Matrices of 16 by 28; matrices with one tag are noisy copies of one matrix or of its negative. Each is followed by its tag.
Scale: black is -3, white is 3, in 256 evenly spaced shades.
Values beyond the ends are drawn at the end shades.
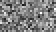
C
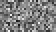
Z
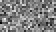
C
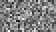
Z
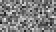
C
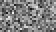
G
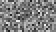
Z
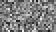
Z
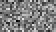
Z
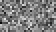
C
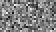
G
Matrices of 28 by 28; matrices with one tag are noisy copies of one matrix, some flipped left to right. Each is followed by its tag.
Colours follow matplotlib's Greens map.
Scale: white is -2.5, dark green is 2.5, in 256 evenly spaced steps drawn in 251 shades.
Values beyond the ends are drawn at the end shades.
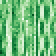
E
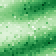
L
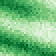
L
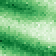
L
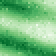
L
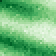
L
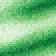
L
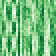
E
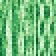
E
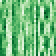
E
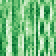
E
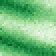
L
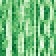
E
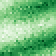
L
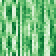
E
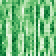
E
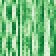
E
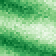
L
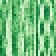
E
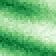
L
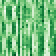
E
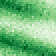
L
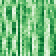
E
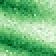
L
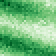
L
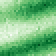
L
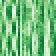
E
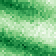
L
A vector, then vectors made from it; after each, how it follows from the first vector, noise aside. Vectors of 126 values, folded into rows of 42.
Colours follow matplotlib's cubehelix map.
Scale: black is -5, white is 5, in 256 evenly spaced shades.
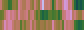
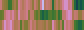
copied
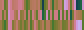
sign-scrambled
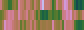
copied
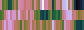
scaled up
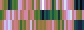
scaled up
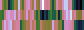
scaled up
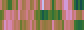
copied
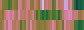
copied
